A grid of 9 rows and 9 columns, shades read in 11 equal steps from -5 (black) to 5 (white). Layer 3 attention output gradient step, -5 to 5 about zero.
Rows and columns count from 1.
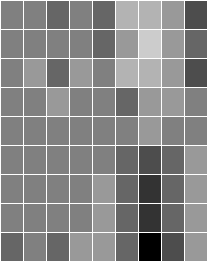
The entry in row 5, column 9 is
0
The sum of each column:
-1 1 -2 2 1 0 -4 -1 -1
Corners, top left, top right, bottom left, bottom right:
0 -2 -1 1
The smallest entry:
-5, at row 9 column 7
